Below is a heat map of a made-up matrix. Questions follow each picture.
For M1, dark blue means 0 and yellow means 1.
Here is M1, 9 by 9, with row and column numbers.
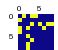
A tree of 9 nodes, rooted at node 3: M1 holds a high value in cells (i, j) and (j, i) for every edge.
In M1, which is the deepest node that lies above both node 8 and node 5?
2
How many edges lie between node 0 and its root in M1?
1
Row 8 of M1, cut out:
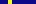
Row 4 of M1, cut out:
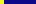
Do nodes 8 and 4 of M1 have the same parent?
no
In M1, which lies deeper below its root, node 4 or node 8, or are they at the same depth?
the same depth
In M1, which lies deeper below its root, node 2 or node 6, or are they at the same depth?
the same depth
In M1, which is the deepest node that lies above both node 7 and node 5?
2
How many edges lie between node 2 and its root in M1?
1
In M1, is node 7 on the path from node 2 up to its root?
no
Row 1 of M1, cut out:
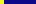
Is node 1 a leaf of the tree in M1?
yes
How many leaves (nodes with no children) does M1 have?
6
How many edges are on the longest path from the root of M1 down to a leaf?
2
